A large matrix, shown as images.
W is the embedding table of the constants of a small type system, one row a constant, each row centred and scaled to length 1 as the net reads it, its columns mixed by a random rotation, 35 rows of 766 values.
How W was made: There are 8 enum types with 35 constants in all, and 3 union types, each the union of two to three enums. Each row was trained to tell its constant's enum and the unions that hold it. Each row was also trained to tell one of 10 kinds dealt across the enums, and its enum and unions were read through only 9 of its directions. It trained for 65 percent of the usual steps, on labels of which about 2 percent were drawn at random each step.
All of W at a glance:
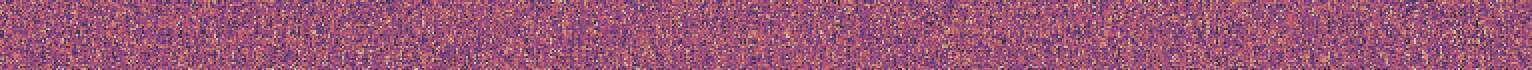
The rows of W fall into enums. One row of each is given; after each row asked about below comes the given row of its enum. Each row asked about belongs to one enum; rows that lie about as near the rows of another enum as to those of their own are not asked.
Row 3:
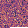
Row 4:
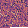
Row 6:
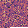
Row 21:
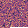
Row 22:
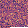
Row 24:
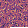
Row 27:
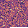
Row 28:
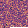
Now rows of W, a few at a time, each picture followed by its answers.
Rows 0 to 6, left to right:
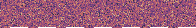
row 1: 4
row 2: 27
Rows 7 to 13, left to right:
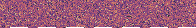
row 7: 21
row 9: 3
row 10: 6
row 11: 6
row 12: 22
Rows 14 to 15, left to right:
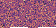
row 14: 21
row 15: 22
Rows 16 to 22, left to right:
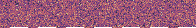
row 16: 22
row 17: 4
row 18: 22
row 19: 21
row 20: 21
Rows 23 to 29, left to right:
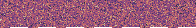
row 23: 27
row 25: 28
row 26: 28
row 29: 27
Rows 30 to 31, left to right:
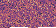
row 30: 6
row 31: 28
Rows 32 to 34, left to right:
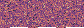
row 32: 27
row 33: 22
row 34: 21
